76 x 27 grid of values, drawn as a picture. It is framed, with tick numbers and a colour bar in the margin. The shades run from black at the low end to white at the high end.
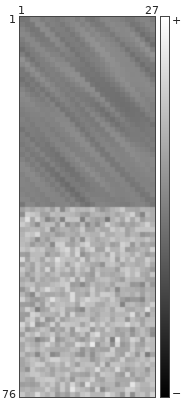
It is made of 2 by 1 panels. Panel 1,1: middling, slanting down to the right, faint in contrast. Panel 2,1: high, fine-grained.
